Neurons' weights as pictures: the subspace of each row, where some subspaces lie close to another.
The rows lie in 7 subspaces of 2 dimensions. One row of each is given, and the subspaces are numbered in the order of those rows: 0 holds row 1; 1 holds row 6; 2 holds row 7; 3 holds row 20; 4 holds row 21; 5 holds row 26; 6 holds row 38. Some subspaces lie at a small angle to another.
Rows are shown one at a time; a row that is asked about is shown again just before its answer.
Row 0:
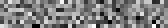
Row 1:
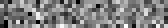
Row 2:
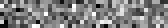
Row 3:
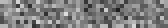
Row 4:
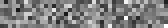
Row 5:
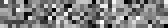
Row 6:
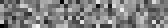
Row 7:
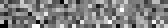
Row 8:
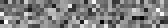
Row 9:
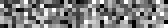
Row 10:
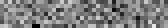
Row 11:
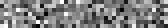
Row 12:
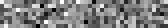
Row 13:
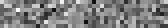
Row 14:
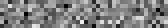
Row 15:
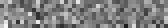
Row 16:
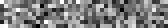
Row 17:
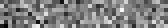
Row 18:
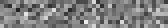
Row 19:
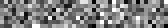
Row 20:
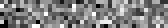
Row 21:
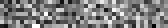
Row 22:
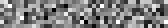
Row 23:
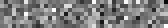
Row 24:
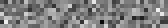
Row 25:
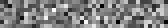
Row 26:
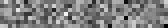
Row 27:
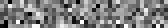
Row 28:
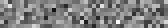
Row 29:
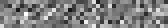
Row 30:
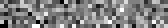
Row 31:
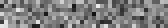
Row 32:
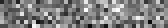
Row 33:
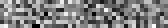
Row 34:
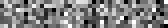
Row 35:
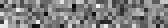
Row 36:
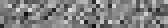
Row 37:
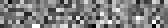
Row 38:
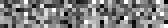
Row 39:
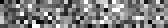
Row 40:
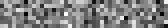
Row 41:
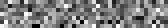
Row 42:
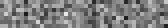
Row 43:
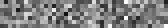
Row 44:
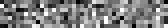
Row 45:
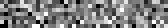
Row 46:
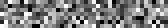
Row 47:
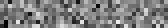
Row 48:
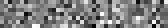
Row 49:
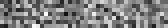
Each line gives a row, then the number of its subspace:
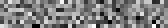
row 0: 6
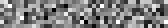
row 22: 0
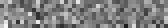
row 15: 0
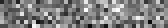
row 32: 5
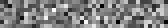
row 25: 0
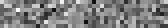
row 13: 1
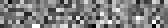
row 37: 6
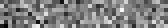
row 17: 2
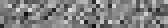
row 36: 1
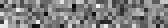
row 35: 3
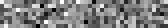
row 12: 1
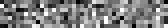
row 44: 3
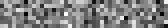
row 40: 6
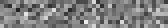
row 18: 1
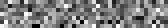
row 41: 2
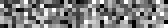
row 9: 6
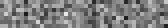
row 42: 4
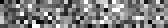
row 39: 5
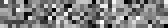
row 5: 5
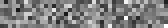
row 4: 5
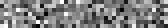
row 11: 2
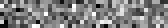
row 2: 3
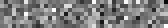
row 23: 4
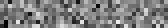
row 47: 0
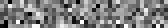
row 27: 0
